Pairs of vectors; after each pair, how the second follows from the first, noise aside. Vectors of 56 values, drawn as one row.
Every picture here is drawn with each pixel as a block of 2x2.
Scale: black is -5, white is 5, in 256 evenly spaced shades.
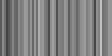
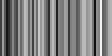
scaled up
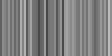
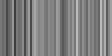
wrapped around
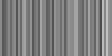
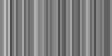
reversed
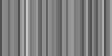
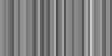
wrapped around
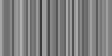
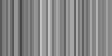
sign-scrambled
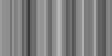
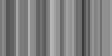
reversed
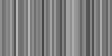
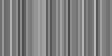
reversed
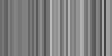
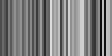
scaled up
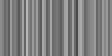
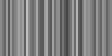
sign-scrambled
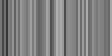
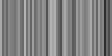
reversed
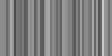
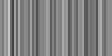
reversed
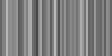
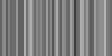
reversed
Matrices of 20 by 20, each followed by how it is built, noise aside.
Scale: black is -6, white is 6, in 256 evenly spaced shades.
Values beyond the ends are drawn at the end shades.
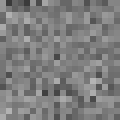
low rank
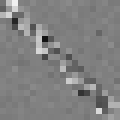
banded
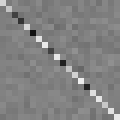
diagonal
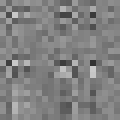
low rank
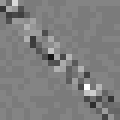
banded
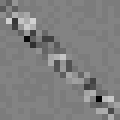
banded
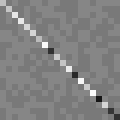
diagonal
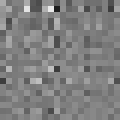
low rank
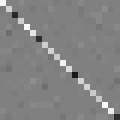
diagonal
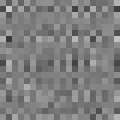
low rank
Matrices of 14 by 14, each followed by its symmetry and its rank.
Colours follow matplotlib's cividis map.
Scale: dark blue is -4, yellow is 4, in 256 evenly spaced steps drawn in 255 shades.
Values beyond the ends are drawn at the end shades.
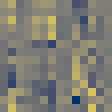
neither, rank three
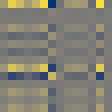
neither, rank one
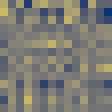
neither, rank three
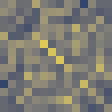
symmetric, full rank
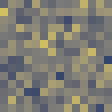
neither, full rank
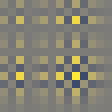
symmetric, rank one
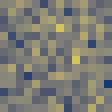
neither, full rank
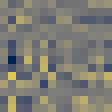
neither, rank three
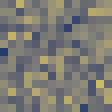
neither, full rank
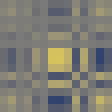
symmetric, rank one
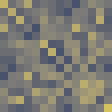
symmetric, full rank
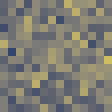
neither, full rank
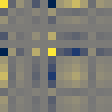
symmetric, rank one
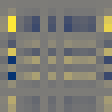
neither, rank one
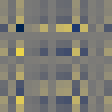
neither, rank one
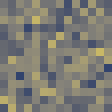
neither, full rank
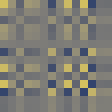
symmetric, rank one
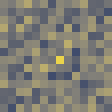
symmetric, full rank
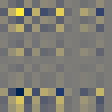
neither, rank one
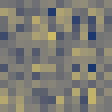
neither, rank three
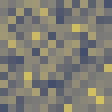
symmetric, full rank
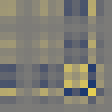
symmetric, rank one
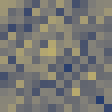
symmetric, full rank
